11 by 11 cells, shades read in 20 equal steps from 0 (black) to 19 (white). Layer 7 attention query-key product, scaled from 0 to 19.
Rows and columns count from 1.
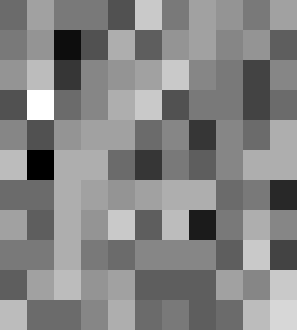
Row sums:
112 98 111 108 104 104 110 113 105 114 115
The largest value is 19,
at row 4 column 2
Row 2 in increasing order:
1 6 7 7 9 10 11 11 11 12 13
